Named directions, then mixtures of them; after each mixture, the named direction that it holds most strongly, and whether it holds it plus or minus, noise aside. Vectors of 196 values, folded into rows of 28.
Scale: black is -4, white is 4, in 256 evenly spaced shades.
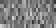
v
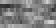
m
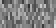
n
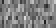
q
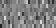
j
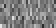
v, plus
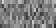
v, minus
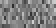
v, minus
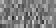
v, minus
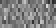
v, plus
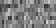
q, plus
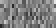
v, minus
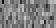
q, plus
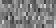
n, plus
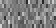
j, minus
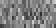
v, minus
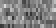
v, minus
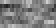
m, plus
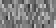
n, plus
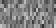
v, plus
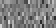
j, minus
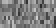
n, minus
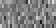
j, minus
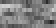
m, minus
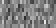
q, minus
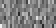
j, minus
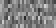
q, minus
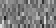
j, minus
